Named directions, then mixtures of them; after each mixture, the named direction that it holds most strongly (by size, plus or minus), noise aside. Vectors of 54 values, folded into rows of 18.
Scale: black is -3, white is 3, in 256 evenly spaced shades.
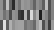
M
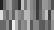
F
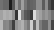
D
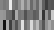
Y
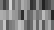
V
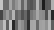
F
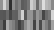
V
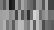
D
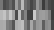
D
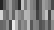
F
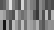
Y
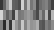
F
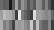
D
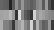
D
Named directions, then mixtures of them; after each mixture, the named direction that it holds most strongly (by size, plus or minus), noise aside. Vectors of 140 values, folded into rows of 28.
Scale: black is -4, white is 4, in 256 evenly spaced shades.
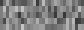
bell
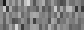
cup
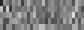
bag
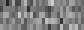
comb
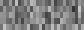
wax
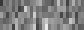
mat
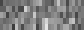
mat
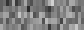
comb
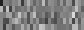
bag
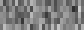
wax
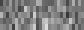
mat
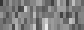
mat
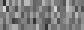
cup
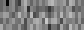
comb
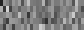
bag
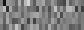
cup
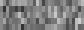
bell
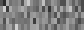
cup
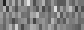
cup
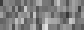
mat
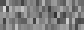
bell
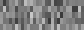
wax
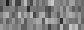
comb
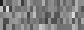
bag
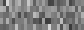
comb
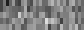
comb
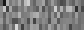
cup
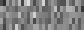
cup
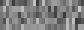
bell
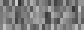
wax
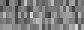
comb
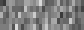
mat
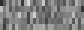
bag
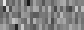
cup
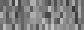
wax
